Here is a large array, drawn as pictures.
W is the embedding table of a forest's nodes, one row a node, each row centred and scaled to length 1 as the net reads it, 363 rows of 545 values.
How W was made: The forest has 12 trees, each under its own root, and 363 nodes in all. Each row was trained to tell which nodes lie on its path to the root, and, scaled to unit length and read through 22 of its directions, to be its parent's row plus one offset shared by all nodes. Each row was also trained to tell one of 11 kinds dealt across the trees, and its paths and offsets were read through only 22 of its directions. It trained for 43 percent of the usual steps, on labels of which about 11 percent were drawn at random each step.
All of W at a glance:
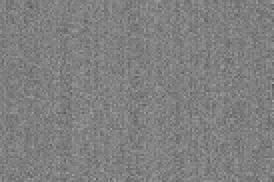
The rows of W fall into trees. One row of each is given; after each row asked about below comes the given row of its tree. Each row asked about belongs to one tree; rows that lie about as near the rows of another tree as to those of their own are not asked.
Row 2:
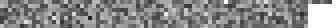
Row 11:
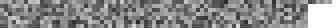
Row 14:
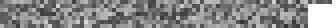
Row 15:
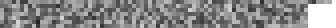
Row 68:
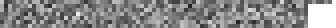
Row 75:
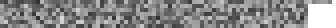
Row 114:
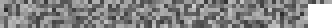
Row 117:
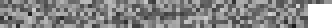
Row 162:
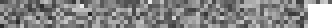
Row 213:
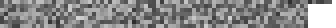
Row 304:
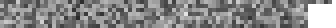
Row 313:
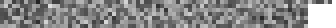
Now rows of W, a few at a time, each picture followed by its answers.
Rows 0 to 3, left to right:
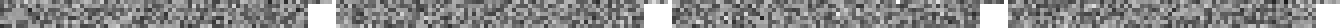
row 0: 313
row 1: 114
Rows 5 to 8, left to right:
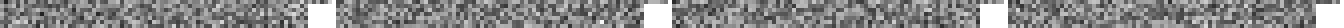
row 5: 114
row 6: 117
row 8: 117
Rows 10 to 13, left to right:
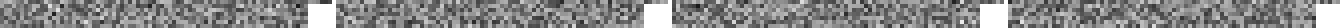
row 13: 15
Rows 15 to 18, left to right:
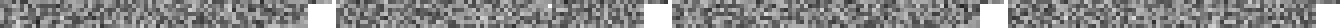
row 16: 75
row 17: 2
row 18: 313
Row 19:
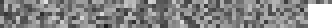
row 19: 313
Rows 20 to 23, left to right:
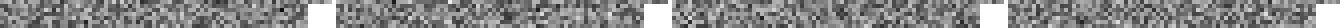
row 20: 11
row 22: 117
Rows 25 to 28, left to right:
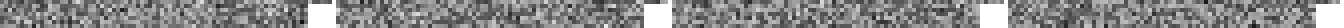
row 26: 114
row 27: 75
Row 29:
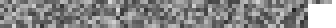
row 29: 117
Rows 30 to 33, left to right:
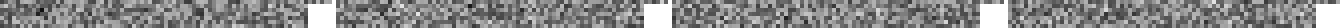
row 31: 162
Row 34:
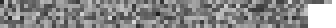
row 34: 15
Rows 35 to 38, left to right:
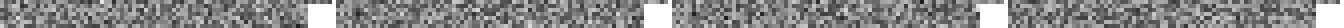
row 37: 15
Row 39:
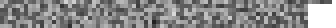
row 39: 213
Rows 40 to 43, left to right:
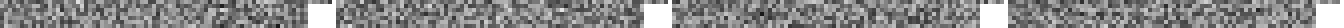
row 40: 117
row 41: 162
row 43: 75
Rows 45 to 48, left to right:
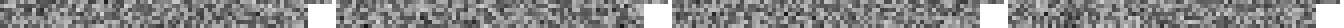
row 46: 75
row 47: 114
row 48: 213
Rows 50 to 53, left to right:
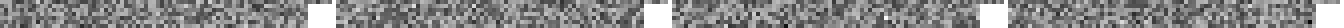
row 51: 11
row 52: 11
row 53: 117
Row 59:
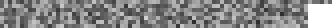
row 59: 15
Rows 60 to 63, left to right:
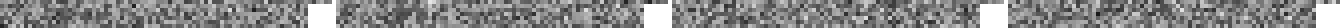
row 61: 68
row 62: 117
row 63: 162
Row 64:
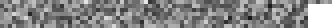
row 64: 117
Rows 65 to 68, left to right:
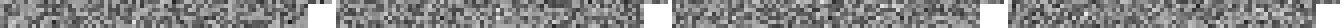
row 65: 114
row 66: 11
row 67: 75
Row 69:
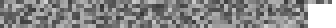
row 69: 162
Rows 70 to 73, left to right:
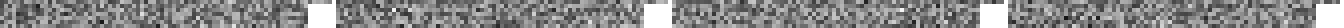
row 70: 313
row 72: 114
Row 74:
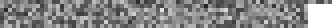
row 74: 11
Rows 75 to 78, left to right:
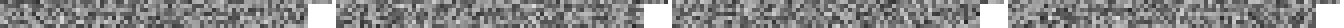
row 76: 162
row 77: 313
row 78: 304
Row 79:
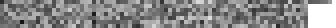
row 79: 75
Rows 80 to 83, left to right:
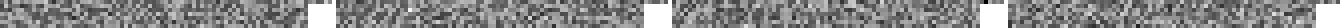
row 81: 75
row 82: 75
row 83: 162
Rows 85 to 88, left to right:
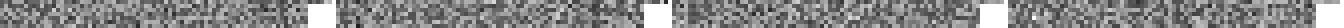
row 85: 75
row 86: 15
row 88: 117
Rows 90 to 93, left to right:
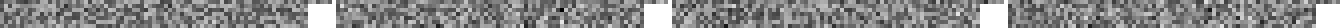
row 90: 75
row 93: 313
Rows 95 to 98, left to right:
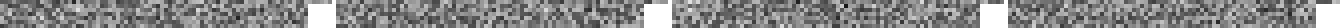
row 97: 14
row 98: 75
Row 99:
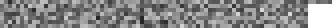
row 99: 68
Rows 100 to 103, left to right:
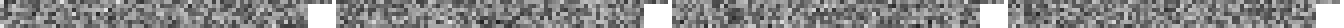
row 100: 68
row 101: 2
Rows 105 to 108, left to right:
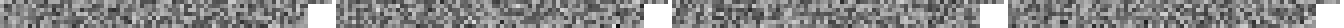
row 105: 114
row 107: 15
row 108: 313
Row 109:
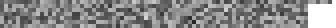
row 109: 75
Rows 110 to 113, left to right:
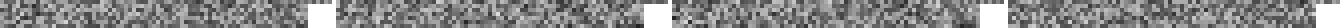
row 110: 313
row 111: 68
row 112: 117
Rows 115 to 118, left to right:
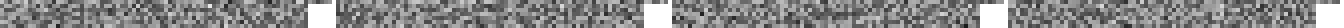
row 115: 68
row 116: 313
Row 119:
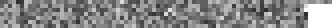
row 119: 15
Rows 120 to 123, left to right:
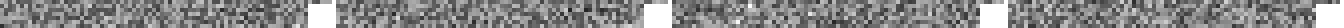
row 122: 313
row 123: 15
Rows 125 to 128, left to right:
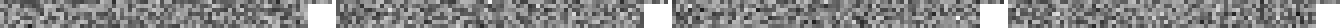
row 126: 313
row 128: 75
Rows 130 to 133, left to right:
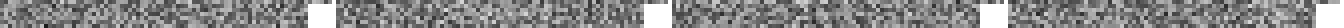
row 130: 117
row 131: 75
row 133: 117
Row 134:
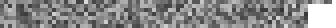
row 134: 75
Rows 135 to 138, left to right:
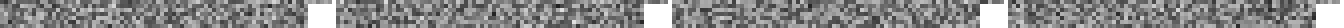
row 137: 2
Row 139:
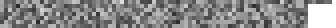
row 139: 68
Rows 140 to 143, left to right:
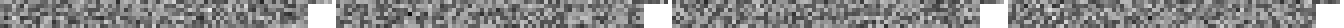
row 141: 162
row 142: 75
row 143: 68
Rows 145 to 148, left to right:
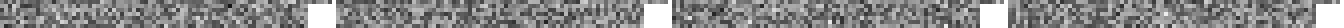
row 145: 313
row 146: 75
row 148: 75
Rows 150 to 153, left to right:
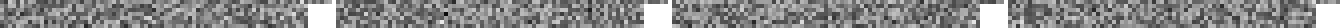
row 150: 11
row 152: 213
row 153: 313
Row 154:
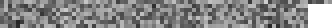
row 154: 313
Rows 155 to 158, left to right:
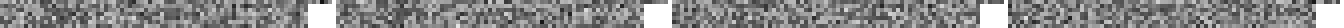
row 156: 68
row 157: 213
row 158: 162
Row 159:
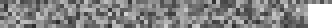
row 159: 117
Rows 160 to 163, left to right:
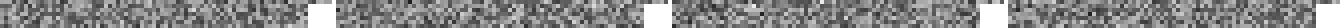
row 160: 75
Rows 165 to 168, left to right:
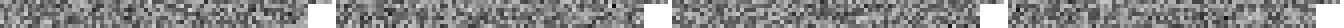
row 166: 313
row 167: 117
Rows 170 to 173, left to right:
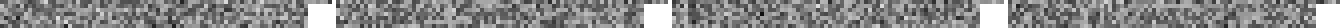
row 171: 117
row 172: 75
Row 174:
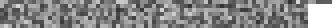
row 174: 213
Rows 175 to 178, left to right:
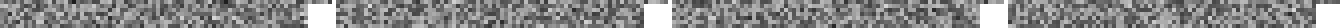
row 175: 162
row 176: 213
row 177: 75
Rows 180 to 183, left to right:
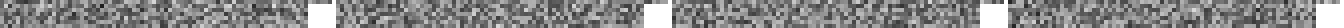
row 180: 75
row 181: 117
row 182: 117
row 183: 75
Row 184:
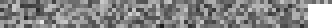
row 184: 313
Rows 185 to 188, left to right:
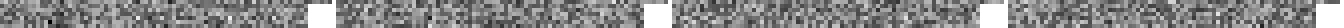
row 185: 213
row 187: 162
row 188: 14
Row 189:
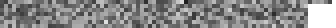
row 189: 313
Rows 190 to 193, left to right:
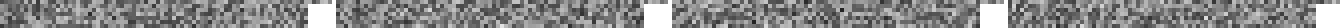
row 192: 213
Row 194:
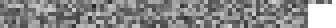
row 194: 213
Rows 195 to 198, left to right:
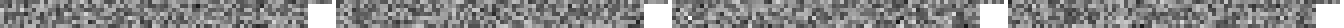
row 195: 114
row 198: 117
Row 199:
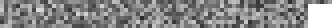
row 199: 114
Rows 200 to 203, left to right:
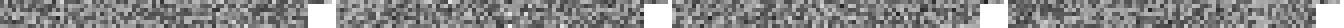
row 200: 15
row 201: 68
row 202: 75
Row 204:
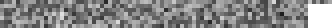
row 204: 15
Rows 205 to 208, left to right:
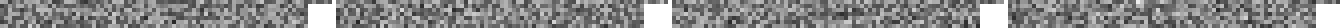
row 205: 213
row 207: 117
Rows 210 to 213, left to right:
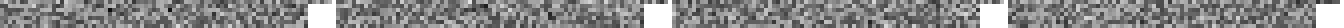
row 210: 213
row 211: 2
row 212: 114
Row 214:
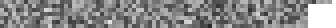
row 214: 117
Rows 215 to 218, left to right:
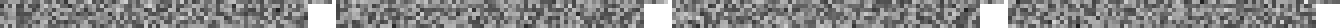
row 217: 117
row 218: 213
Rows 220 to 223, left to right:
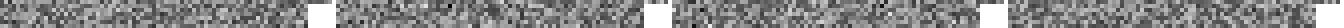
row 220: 213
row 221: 162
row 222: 15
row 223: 313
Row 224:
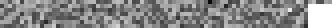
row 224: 213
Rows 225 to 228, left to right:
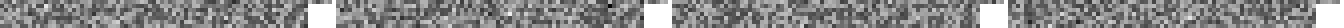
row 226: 15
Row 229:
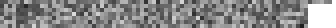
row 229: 313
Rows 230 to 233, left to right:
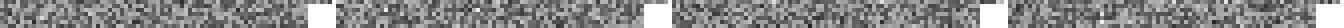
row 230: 213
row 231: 117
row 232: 313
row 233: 15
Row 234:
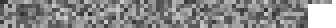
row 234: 313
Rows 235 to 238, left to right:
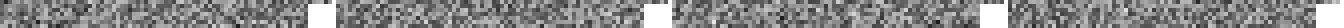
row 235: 304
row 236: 162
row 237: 68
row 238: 313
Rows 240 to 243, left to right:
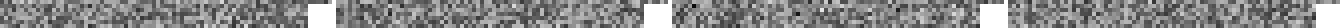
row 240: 304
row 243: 15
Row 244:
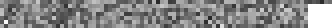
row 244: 68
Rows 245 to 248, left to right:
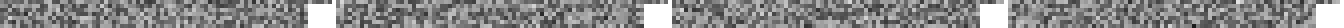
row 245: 11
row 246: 162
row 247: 117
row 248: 114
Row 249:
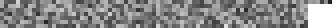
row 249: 213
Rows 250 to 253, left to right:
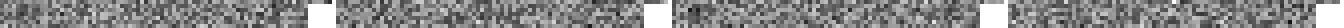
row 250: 2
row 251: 114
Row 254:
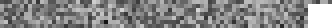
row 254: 2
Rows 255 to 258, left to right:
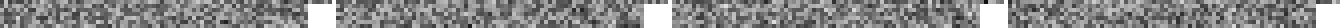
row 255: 15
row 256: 117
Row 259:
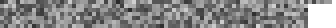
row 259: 313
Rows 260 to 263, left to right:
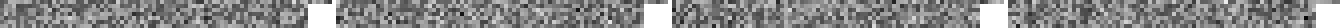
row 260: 14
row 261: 114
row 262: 313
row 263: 15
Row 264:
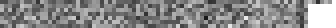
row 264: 11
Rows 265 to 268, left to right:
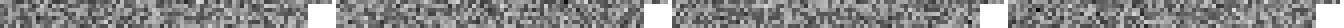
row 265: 75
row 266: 11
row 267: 75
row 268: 162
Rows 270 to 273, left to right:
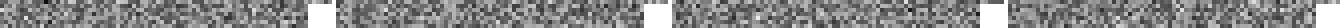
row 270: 117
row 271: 117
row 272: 68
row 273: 313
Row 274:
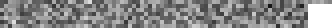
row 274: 117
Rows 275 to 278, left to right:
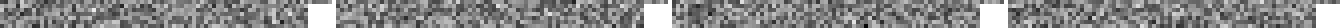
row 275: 11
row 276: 117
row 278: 2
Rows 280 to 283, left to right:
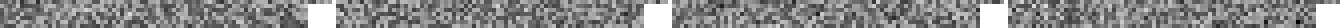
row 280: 313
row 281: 117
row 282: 14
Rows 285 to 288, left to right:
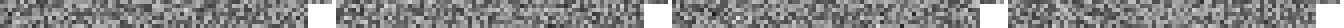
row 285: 117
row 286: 213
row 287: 313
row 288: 75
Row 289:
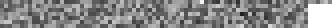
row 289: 75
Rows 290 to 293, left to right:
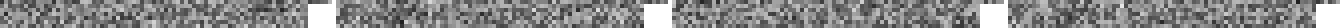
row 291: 68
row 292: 114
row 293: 304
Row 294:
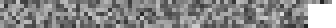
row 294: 117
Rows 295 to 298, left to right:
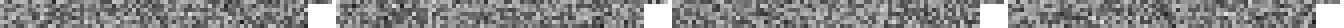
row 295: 68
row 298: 213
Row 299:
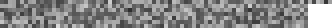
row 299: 75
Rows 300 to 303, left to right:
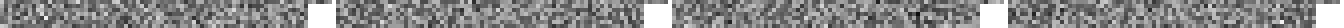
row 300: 114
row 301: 313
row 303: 313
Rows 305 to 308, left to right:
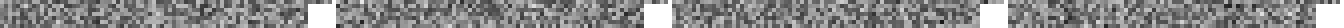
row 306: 162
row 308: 117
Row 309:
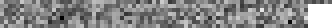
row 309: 68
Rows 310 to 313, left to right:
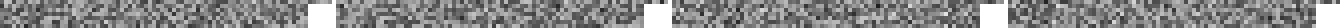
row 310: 313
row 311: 304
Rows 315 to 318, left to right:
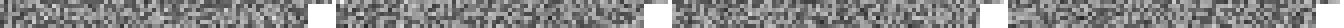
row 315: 11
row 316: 313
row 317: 114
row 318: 75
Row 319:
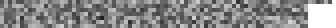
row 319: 15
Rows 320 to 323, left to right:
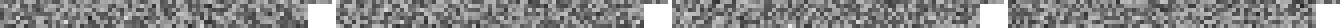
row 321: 213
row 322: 117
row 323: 11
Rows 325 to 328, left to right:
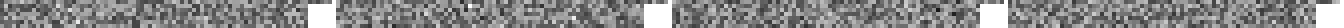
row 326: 304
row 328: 75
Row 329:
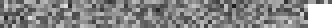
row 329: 162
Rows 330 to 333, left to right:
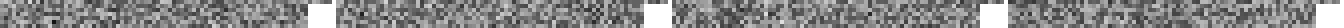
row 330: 14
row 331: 15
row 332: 304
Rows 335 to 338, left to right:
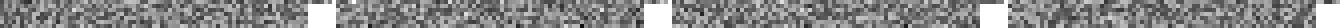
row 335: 75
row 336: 11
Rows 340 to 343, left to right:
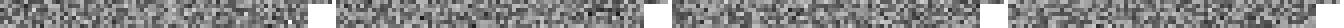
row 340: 313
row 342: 304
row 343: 304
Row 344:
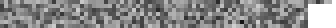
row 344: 313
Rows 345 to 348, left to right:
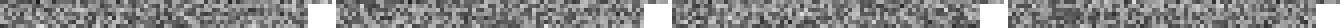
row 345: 75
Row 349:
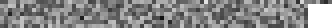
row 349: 14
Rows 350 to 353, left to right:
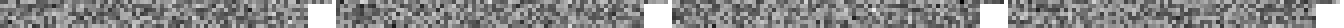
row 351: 313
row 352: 2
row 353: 15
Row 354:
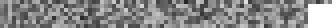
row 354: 75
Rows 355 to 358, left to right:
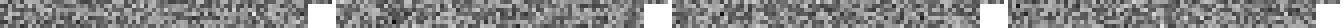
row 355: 213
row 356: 117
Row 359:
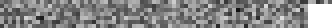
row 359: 11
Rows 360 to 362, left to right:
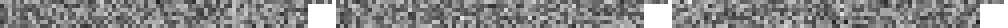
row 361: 15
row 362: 213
